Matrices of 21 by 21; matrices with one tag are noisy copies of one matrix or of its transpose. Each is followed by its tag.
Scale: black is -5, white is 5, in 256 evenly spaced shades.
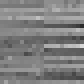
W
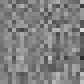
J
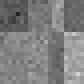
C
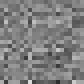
J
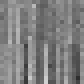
W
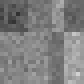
C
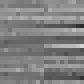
W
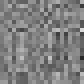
J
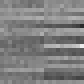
W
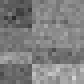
C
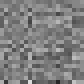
J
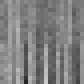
W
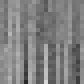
W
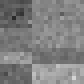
C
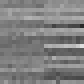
W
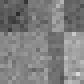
C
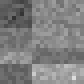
C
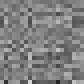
J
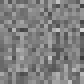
J
